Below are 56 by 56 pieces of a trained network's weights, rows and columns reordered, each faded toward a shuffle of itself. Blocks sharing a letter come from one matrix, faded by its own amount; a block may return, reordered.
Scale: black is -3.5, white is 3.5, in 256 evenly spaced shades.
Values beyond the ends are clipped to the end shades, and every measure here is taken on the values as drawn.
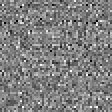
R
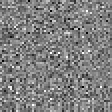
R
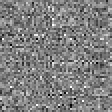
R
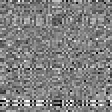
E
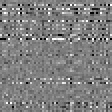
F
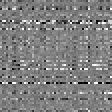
F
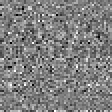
R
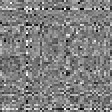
E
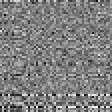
E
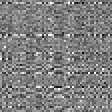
E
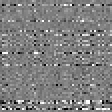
F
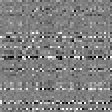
F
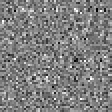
R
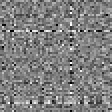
E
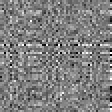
E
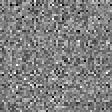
R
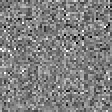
R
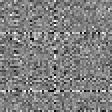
E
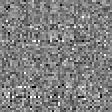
R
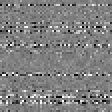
F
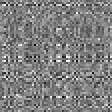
E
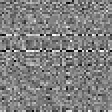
E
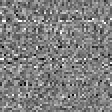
R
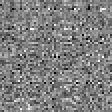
R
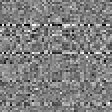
E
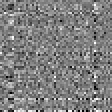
E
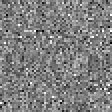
R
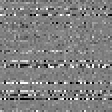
F
